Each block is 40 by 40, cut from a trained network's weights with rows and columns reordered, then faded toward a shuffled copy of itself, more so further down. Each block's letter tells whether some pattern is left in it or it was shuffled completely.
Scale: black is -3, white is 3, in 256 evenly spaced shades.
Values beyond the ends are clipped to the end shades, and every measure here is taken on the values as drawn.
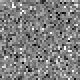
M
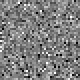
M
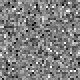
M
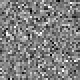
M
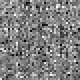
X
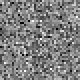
M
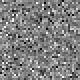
M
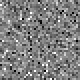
M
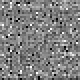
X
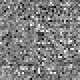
X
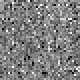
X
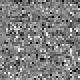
X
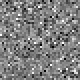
M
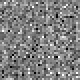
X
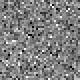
M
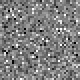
M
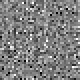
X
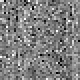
X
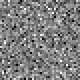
M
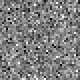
M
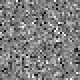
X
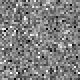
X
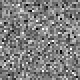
M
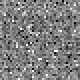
X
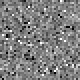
M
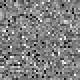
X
